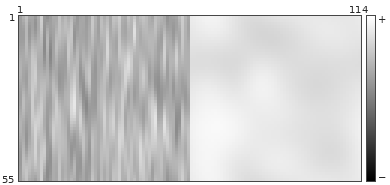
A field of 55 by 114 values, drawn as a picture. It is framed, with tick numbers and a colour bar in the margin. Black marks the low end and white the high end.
It is made of 1 by 2 panels. Panel 1,1: high, streaked downward. Panel 1,2: very high, smooth, faint in contrast.
